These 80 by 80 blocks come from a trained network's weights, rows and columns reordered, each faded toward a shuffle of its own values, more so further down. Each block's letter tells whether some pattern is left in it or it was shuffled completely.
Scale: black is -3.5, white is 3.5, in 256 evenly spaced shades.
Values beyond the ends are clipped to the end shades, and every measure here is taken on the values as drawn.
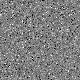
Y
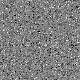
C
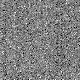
C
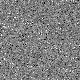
Y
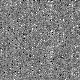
C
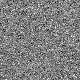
Y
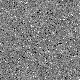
Y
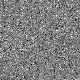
C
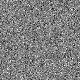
C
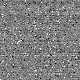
C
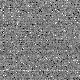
C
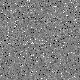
C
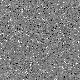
Y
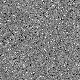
Y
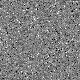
Y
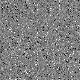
C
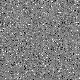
C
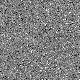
Y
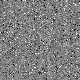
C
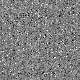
C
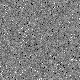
Y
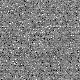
C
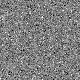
Y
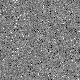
Y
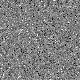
C
